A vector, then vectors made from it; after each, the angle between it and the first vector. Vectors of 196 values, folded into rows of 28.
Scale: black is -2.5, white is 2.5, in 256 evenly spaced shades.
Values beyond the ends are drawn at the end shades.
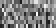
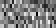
nearly opposite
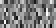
partly opposed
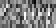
partly opposed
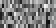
nearly parallel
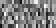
nearly parallel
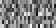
partly opposed
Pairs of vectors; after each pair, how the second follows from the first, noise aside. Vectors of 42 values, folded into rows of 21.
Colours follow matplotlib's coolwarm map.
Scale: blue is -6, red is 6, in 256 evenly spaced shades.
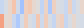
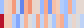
scaled up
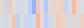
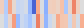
scaled up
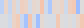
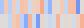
scaled up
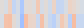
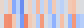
scaled up
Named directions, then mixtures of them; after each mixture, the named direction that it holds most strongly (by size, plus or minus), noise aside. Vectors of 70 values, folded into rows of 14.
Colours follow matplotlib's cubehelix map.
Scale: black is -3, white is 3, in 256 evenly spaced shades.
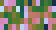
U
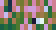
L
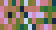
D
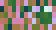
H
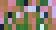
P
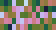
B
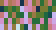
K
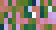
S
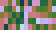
U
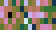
D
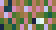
L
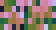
U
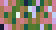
S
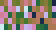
S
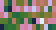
L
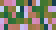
U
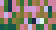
L
